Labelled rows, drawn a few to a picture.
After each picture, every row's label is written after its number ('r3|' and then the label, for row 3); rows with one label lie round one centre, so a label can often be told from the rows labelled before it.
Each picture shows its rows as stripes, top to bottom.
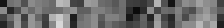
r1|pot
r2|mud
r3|pot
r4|pot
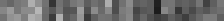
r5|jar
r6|jar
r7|jar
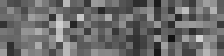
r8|mud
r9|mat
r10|jar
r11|pot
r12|jar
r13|pot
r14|mud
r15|mud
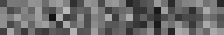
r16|pot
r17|mud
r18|jar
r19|mud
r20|mat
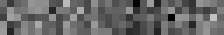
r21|mud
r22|jar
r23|mat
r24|mud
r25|mud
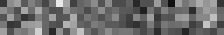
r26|pot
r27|mud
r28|mat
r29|mud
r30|jar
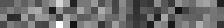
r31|pot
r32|jar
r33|mud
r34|pot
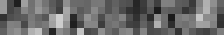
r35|mud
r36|mud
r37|pot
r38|pot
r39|jar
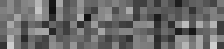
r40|jar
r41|jar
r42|jar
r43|mat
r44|jar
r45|mat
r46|mat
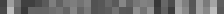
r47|mat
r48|mat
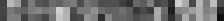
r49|mat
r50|pot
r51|pot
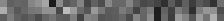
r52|jar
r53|mud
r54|mat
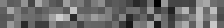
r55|mud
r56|mat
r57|pot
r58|mat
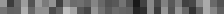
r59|mud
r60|mud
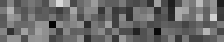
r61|pot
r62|mat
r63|mat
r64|jar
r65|mud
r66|jar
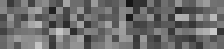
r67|mud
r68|jar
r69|mat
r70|jar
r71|pot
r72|jar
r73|jar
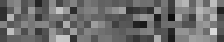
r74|mat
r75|pot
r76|mat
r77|mud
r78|mat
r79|pot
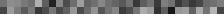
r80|jar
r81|mat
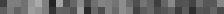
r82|jar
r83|jar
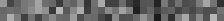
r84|mud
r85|jar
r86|mat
